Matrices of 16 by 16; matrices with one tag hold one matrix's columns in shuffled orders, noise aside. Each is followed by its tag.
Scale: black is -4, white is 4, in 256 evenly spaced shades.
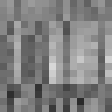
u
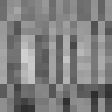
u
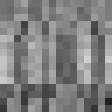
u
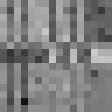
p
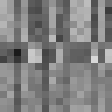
p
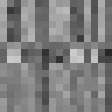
p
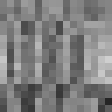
u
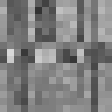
p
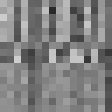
p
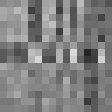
p
